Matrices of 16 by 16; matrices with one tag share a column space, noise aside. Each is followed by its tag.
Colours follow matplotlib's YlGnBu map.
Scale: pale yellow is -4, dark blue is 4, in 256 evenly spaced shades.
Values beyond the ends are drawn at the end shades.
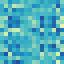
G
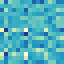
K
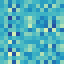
G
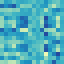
G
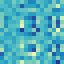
G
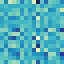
K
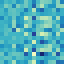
G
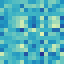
G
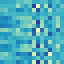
G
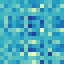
G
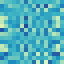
G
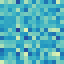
K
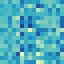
G
